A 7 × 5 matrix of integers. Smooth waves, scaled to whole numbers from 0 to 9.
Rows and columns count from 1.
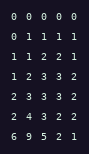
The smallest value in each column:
0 0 0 0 0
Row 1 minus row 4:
-1 -2 -3 -3 -2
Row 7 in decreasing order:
9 6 5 2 1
